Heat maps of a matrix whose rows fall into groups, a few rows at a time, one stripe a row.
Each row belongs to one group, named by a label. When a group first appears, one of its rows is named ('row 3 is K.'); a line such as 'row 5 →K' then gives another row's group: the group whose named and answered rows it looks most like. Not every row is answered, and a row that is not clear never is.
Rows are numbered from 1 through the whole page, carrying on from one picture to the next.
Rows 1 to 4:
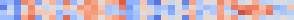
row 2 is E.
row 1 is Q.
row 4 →Q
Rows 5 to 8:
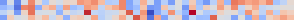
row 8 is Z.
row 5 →E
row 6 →Q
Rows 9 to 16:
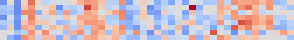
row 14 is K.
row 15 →Z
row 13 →E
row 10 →E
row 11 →Q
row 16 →Q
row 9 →E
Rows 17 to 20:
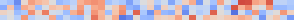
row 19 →Z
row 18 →K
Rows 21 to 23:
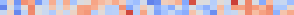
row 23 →E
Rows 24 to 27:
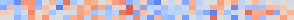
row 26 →E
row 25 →Z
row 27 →Z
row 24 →Q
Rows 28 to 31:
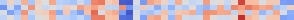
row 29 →E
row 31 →K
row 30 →Q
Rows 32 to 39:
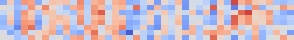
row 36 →K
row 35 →K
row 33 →Z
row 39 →Z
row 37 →Q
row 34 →K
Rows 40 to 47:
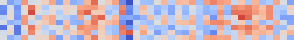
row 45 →E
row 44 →Q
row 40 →Q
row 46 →E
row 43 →K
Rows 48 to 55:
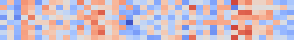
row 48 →K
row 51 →E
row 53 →K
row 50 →K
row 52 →Q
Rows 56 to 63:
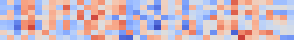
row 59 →Z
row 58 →K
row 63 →K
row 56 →K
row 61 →Q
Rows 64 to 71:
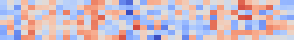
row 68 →Z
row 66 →Q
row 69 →Z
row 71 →Q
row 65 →E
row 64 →K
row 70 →E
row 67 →K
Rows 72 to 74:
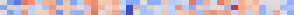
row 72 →Q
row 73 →K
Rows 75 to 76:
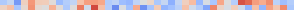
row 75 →E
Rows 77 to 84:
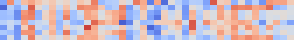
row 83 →Q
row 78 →E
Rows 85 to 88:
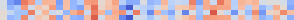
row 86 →Q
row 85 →Q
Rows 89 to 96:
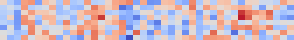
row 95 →Z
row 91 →E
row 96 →Q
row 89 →Q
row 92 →K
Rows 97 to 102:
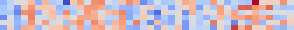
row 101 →Z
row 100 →E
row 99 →Q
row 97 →Z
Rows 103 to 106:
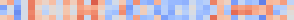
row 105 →E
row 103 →Z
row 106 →Z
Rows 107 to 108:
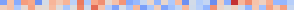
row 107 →K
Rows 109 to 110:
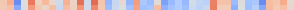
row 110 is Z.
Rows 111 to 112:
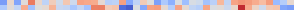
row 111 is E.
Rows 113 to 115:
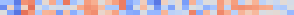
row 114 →E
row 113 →Q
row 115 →Q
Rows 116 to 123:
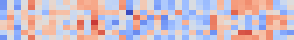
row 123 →E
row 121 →Z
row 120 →Z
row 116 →E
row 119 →Z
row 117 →E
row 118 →K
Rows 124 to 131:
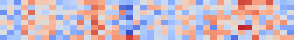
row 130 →Q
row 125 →K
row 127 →Q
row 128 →Z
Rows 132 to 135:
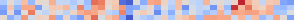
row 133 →K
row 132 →K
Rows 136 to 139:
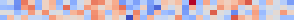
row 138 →Z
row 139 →K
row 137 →Q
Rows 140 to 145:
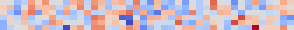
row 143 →K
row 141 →Z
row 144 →K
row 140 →Z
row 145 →Z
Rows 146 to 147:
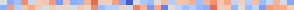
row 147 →Z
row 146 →Q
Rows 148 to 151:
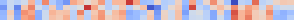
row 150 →K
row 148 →Z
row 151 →K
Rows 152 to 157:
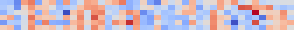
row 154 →Z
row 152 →Q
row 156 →Z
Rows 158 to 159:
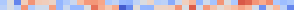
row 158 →E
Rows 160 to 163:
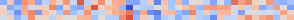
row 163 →E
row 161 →Q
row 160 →K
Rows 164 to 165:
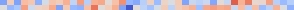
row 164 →K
